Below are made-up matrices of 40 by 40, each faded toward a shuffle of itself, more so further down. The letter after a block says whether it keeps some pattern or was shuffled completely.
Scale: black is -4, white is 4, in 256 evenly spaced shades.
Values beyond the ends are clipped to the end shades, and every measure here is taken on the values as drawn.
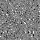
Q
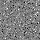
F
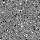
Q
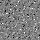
F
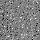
Q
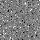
F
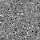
Q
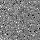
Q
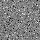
F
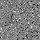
F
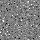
Q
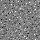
F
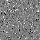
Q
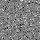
F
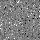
Q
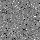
F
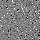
Q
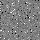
Q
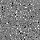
Q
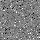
F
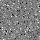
F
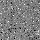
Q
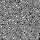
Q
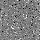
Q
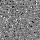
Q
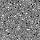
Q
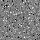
Q
